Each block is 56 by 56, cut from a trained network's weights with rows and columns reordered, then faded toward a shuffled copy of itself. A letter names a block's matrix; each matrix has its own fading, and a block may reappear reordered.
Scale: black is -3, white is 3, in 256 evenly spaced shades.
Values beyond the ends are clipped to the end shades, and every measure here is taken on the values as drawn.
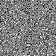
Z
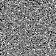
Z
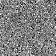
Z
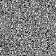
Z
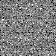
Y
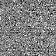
Y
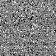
Y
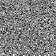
Z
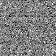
Y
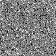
Z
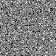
Z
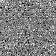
Y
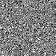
Z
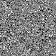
Z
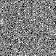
Z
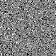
Z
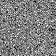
Z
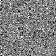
Z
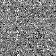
Y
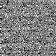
Y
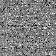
Y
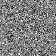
Z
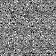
Y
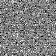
Y
